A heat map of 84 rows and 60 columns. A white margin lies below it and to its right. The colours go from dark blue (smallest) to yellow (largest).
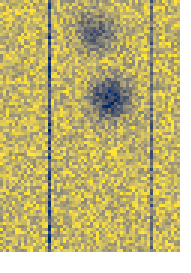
Columns 17 and 51 stand out from the rest. Most values sit high, with a long tail of low ones. No regular stripes run through it. Neither half mirrors the other. Two dips sink into the field.
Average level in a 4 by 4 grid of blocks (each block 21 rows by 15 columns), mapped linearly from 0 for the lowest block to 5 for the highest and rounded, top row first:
5 3 3 4 / 5 4 0 4 / 5 4 5 4 / 5 4 5 5
